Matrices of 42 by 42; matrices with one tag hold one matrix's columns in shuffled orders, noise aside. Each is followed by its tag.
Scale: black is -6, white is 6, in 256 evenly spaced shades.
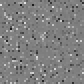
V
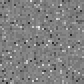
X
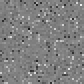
V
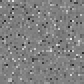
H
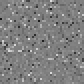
H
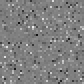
X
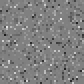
X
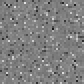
V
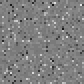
V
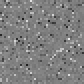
H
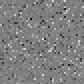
H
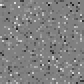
V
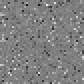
V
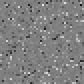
V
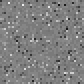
V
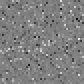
H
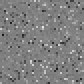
X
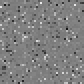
V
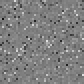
H
